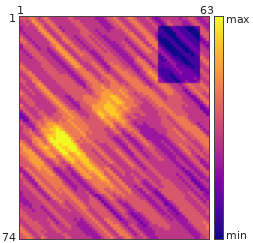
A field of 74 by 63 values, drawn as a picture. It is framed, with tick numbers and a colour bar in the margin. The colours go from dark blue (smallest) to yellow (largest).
Two bumps rise from the field. The halves do not mirror each other. An odd patch, lower than its surroundings, sits in the top right. The ninth with the lowest average is the top right. The middle left is the ninth with the highest average.
